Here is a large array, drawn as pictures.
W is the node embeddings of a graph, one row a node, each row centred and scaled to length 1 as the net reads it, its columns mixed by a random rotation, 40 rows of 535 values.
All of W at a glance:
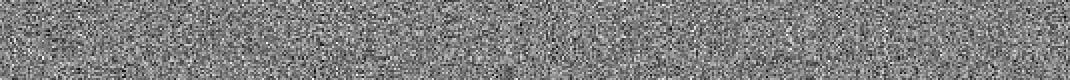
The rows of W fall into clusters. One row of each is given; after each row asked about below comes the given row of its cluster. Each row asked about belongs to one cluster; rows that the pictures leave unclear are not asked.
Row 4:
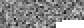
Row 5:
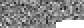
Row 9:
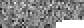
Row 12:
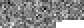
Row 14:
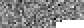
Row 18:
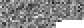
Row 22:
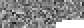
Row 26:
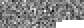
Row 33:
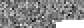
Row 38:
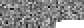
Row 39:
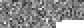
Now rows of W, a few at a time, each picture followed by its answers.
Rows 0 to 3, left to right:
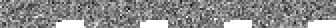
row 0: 18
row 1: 12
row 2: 39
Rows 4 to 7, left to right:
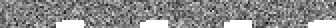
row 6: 12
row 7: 22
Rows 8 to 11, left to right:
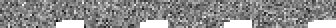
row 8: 26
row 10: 18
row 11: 22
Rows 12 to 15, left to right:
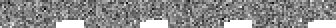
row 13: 14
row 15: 38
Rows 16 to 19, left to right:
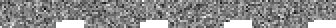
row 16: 12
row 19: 14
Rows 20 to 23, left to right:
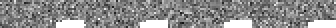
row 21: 5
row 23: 26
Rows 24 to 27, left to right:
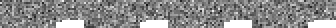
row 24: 14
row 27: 4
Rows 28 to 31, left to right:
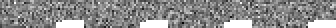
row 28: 9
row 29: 9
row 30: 22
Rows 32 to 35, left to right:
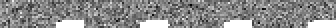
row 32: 18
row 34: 5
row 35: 38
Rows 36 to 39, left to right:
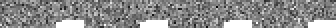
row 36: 5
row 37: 33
